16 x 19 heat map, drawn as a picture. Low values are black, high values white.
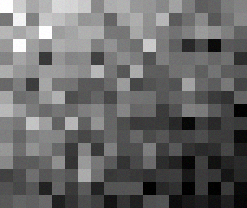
Mirror symmetry: none. Ninth with the highest average: top left. Slope: up to the top left. Grain: fine. Odd rows or columns: none. Average level on the scale: 40%.
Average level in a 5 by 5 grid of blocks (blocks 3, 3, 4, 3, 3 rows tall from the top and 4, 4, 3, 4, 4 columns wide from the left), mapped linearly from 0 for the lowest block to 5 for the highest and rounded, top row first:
55433 | 44322 | 33221 | 32210 | 22100
